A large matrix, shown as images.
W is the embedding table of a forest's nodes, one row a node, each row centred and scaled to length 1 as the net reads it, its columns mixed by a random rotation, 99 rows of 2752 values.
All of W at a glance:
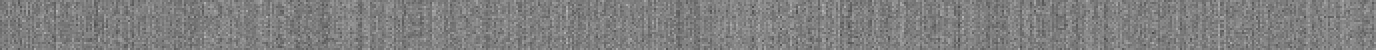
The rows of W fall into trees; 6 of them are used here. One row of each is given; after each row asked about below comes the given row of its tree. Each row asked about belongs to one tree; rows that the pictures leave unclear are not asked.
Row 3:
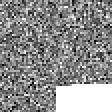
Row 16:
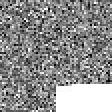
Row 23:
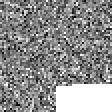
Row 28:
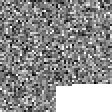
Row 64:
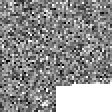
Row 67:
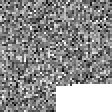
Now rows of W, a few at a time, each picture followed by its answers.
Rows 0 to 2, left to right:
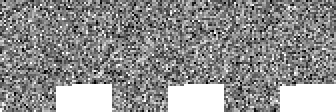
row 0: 28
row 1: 28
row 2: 67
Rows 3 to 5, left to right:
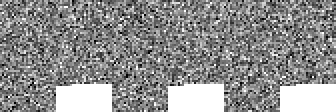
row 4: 64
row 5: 67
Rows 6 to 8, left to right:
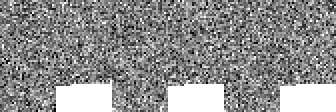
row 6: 64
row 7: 28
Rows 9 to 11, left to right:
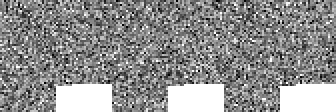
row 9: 16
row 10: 28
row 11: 64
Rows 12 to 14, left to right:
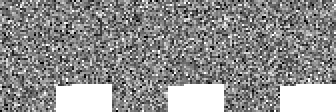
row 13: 23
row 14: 16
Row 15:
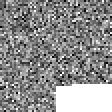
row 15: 23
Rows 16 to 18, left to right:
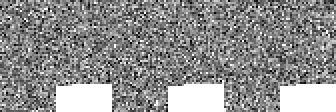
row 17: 64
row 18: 28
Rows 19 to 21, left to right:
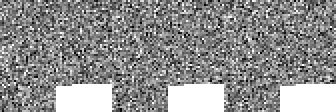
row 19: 67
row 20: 16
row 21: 16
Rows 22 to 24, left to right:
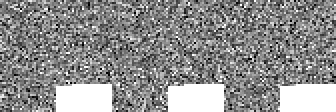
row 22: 16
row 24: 16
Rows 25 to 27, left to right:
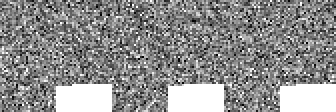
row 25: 67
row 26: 16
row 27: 23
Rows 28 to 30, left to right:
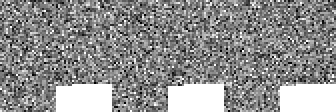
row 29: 64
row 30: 23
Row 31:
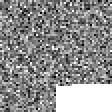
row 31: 16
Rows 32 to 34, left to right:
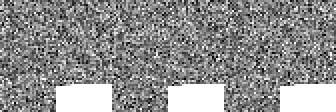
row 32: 3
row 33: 3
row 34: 3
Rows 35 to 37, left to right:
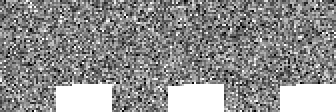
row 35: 23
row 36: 3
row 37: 28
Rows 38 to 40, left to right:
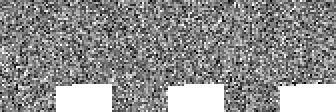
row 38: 67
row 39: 23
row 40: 67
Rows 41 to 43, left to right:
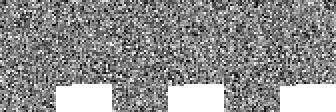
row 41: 23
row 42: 28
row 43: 28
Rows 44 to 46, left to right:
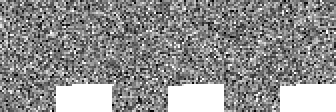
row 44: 16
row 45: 3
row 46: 28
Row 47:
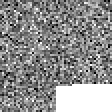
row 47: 28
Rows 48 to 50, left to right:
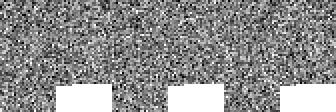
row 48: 28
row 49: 23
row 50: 67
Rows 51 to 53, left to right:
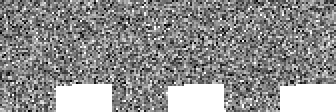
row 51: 28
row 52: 23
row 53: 28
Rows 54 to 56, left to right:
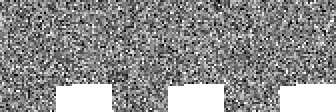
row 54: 16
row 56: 23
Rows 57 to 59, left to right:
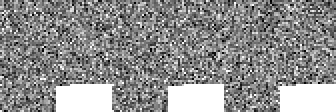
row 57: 3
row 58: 3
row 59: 67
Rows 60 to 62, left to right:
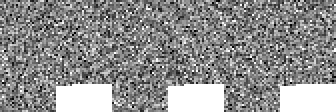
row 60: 67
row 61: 28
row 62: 16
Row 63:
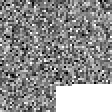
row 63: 28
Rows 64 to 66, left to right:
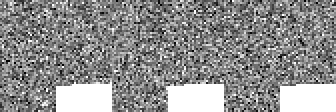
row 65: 67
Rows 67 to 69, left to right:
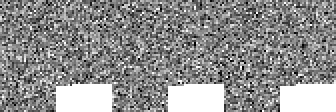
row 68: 16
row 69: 64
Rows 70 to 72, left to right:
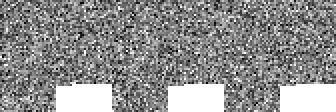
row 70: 28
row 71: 28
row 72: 16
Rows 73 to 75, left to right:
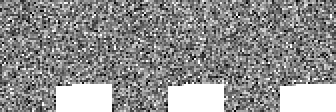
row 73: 64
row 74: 64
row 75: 3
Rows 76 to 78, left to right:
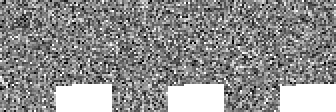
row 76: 23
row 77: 23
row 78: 16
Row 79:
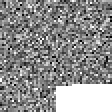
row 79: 23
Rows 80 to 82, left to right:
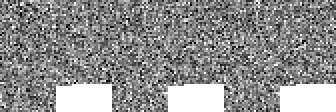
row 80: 16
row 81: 23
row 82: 23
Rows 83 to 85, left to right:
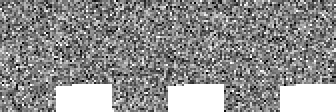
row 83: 67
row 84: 28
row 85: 16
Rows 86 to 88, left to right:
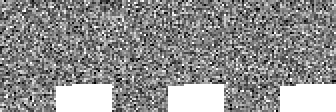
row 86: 28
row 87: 16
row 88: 16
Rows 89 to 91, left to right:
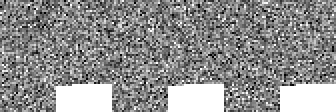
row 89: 67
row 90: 3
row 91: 64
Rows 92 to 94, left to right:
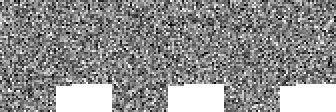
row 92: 16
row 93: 16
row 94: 23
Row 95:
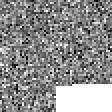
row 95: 67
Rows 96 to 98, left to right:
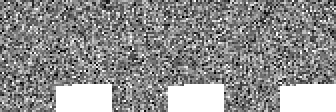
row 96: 28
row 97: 23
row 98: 67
